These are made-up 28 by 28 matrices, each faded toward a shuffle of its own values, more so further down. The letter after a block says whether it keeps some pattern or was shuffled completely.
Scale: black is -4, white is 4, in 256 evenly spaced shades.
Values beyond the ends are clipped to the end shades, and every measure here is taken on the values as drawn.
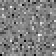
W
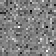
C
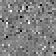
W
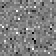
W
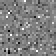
W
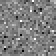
C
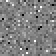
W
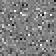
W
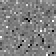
C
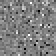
C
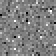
C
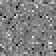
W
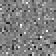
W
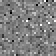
C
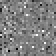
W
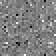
W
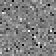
C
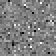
W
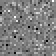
C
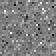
C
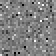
C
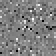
C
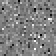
C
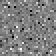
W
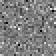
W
